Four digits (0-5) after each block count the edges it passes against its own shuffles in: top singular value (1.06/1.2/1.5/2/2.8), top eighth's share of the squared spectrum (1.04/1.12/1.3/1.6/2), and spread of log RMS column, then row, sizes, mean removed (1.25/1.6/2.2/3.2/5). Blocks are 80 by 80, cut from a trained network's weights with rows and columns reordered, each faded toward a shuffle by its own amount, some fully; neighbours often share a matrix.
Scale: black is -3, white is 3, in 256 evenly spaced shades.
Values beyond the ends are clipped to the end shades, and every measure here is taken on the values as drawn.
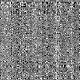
3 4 2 3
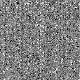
2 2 1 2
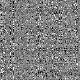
3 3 3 0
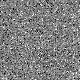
0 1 1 0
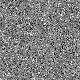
0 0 0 0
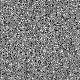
1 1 0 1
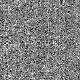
2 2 1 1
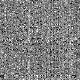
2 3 1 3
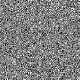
3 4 2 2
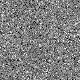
0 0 0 0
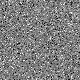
0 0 0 0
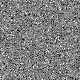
0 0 0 0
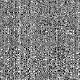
3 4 2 3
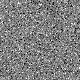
0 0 0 0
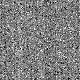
2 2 0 0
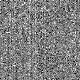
2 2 1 2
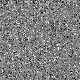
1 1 0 1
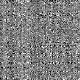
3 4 1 3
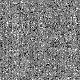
2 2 0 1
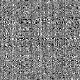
3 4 1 3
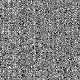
2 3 1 2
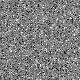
1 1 0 0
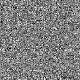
3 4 1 2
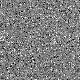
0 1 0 0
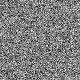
0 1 0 0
